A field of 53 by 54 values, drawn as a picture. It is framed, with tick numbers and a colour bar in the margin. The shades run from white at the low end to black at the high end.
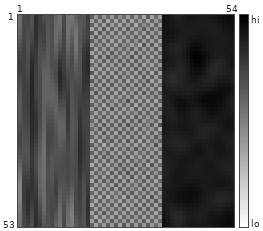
It is made of 1 by 3 panels. Panel 1,1: high, streaked downward. Panel 1,2: middling, checkered, strong in contrast. Panel 1,3: very high, blotchy, faint in contrast.
